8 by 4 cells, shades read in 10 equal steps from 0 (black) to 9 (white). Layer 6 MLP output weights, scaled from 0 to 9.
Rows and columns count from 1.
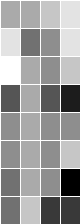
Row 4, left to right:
3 6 3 1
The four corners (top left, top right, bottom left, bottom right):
6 8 4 2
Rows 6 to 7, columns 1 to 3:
5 6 5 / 4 6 5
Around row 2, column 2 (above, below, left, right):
6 6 8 5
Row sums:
27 25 27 13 21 23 15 15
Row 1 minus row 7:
2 0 2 8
